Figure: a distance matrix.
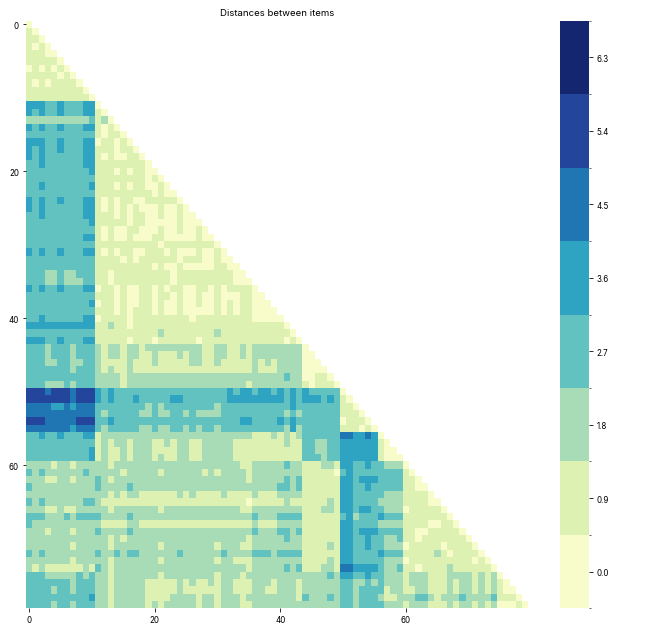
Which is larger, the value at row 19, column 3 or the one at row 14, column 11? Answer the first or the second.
the first
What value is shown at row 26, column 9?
3.6
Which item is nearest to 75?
79
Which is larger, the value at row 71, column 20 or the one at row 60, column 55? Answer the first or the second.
the second
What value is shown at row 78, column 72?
1.8
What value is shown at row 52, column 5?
3.6
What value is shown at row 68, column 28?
0.9
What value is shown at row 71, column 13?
0.9
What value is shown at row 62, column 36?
1.8
